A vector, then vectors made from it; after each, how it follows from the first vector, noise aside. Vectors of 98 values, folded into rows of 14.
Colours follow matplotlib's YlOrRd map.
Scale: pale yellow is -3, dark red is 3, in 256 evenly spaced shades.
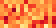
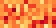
copied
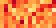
wrapped around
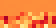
partly zeroed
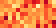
wrapped around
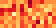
wrapped around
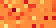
partly zeroed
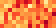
wrapped around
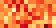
negated
